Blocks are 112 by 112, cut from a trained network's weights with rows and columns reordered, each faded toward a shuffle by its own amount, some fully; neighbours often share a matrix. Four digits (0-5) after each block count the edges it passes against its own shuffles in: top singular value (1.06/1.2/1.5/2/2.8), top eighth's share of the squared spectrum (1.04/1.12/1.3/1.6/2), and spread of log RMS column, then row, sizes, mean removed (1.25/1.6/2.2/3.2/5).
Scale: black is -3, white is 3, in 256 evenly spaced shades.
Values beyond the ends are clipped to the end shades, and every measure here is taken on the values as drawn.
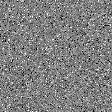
2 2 1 1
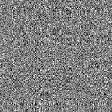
4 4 3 2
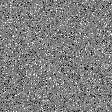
0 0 0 0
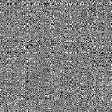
4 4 3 3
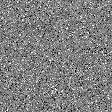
0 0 0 0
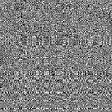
5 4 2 3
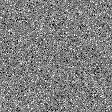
2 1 0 0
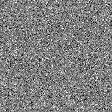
3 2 0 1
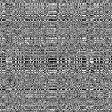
5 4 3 4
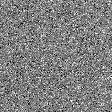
2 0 0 0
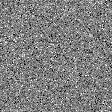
2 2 0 1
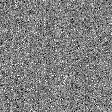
3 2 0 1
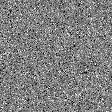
0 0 0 0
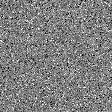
1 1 0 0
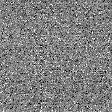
2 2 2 0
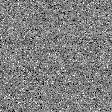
1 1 0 0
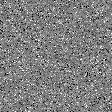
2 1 0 0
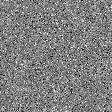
0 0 0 0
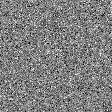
0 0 0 0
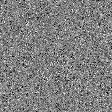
2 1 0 0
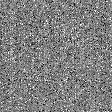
2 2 0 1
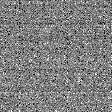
2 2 2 0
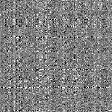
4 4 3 3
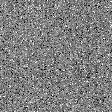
2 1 0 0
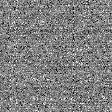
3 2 2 0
